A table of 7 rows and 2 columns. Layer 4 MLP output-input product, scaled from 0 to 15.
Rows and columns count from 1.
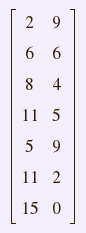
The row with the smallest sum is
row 1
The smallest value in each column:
2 0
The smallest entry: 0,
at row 7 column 2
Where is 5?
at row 4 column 2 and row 5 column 1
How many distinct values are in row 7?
2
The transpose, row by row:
2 6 8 11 5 11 15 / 9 6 4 5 9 2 0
